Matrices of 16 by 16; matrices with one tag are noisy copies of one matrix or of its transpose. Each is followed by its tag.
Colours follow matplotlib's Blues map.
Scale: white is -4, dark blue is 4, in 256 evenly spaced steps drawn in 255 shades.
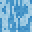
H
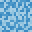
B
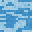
H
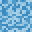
B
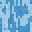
H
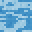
H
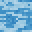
H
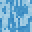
H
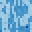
H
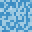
B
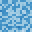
B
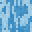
H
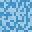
B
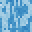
H
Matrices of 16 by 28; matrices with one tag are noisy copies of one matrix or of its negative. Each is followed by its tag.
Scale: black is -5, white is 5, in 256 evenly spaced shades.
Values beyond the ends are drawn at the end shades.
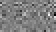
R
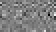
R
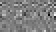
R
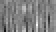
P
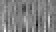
P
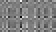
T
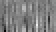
P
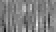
P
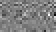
R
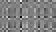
T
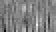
P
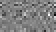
R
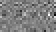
R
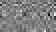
R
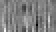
P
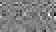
R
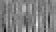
P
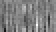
P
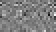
R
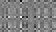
T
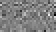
R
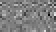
R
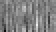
P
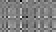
T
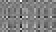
T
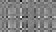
T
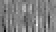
P
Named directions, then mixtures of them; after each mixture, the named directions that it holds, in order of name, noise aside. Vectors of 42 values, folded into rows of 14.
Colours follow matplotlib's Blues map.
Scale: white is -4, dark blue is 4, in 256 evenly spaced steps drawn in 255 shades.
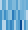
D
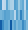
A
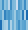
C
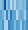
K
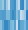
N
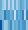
A, C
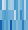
A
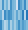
C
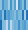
C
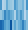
A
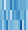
D, K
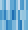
D, N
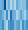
K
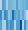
D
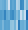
C, N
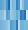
C, N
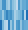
C, K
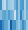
A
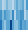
A, D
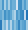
C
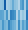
K, N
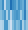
A, K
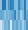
A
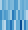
D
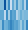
C, K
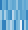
D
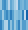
C, K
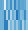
K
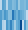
D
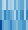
A, C
